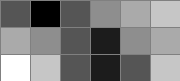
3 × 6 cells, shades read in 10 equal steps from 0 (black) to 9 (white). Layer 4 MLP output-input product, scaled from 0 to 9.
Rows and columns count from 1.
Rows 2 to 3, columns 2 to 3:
5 3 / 7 3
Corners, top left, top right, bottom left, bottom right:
3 7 9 7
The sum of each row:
24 26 30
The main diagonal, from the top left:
3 5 3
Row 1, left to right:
3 0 3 5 6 7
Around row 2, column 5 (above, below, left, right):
6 3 1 6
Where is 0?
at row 1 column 2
